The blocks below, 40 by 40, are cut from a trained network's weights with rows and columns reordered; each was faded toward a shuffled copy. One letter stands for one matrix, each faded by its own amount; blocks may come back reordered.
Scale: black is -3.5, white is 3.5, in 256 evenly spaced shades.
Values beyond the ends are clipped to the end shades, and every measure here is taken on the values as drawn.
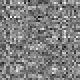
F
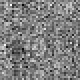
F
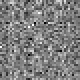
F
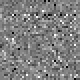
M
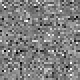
M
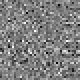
M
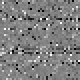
M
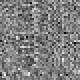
F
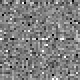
M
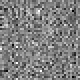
F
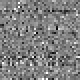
M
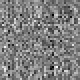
F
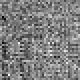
F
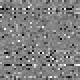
M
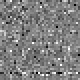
M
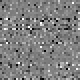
M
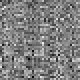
F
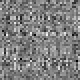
F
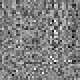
F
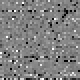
M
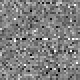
M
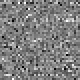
M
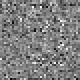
M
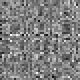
F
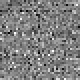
M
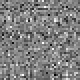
M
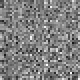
F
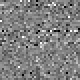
M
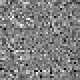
M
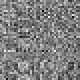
F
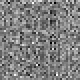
F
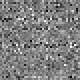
M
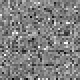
M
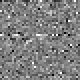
M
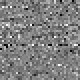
M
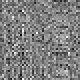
F
